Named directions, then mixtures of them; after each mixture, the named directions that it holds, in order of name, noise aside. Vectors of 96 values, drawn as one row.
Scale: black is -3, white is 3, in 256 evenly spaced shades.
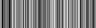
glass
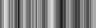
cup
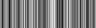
cup, glass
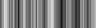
cup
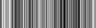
cup, glass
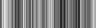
cup, glass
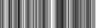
cup, glass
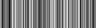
glass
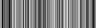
glass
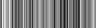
cup, glass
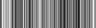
cup, glass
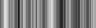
cup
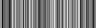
glass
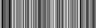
glass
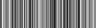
glass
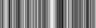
cup, glass
